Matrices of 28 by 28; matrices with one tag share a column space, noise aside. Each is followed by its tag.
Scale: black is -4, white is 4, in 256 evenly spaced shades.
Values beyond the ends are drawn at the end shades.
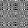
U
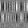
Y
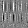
Y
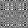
U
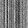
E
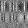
Y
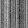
E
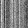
E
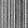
E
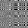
U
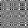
U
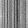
E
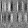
Y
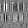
Y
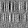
Y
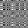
U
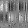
Y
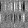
Y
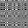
U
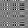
U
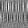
Y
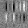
Y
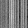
E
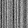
E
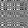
U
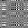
U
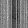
E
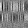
Y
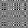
U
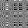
U
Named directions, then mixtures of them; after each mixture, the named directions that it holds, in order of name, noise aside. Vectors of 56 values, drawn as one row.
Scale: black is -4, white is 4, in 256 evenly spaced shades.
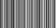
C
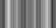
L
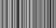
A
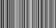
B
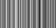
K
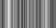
A, L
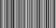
C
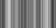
L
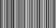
C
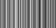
K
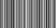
C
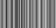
A, K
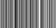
C, K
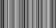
B, L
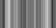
L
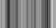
L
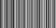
C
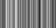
K, L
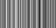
K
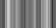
L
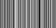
C, K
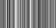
B, K
